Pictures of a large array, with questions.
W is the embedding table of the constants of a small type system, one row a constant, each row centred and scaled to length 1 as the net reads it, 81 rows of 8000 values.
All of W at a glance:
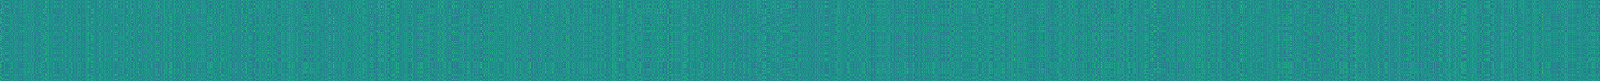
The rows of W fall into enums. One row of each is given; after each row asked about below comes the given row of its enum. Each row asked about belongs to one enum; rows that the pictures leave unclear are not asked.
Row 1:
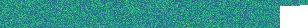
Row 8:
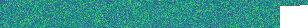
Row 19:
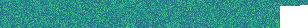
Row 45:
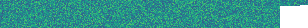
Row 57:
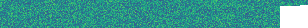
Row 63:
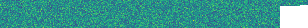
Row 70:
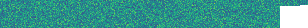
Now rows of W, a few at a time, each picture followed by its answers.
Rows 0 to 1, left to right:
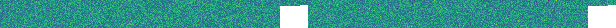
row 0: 45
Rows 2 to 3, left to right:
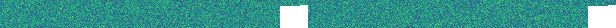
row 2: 1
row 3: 45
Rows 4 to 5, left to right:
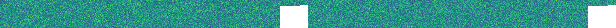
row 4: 8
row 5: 1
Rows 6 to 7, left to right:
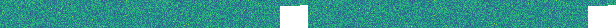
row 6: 1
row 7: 1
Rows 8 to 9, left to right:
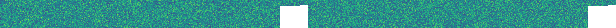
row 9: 19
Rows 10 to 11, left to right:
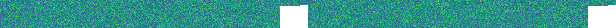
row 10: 70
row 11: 8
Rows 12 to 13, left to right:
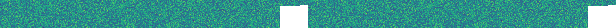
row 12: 19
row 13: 19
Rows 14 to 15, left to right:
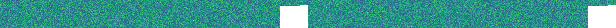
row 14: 63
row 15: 1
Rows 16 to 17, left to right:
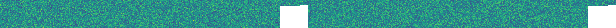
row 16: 63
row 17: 45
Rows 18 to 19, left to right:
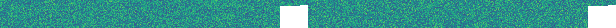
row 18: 57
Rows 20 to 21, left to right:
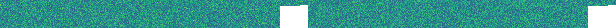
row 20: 63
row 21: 57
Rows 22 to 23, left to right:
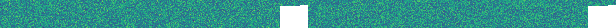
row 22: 19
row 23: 57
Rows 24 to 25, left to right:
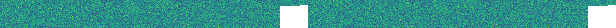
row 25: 1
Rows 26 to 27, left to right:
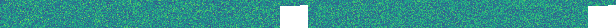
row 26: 8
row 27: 57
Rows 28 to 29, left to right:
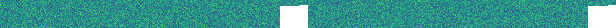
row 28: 63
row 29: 57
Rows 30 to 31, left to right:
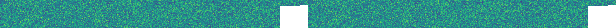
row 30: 8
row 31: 8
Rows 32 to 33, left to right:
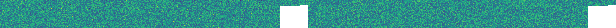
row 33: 57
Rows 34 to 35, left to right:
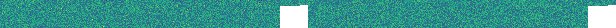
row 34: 1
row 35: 57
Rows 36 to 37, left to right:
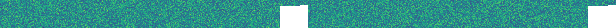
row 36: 19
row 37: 45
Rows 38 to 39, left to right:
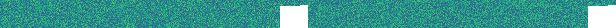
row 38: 19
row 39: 57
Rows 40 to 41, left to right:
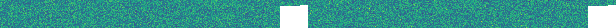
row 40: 57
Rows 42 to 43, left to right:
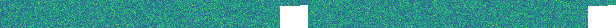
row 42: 70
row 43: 1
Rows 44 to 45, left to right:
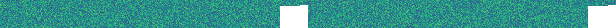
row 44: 63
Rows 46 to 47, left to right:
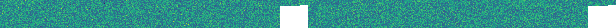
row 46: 1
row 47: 57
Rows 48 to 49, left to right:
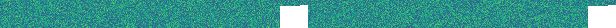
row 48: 19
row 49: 45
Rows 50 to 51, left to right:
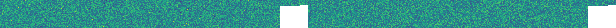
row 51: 45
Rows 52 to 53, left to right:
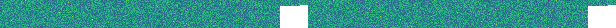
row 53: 1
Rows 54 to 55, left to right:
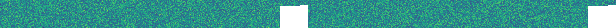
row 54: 19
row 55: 45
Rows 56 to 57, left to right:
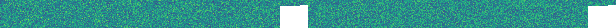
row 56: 8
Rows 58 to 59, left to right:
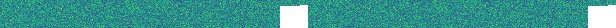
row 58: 1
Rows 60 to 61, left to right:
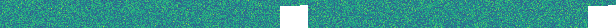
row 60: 1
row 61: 19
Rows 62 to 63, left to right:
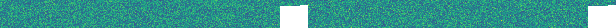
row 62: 57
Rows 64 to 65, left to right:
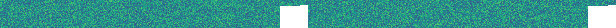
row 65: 45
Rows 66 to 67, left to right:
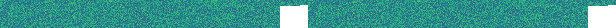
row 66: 57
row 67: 57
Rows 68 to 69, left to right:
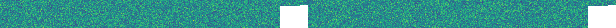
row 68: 63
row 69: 8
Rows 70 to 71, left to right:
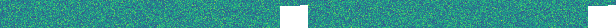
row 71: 63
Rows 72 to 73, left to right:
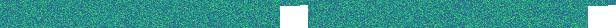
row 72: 63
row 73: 70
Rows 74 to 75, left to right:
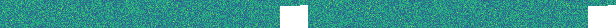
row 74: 1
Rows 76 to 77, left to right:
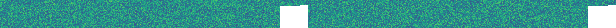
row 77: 45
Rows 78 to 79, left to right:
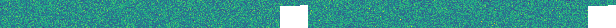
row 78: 19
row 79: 1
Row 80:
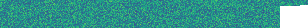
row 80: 57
